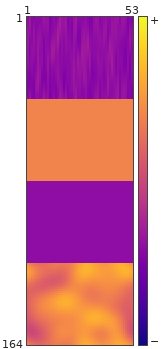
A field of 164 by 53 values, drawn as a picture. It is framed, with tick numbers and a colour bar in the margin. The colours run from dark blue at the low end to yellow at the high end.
The table splits into 4 rows of 1 panel. Panel 1,1: low, streaked downward, faint in contrast. Panel 2,1: high, flat. Panel 3,1: low, flat. Panel 4,1: high, smooth.
